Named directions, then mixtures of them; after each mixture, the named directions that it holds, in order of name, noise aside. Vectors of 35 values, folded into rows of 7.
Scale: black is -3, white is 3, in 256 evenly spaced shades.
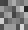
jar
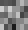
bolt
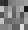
bolt, jar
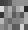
bolt, jar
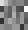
bolt, jar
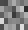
jar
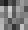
bolt, jar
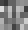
bolt, jar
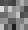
bolt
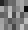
bolt, jar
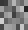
jar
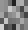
bolt, jar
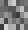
bolt, jar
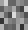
jar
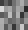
bolt, jar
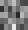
bolt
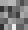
bolt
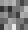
bolt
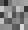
bolt, jar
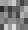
bolt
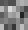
bolt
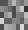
jar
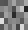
jar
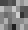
bolt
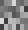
bolt, jar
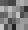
bolt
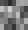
bolt
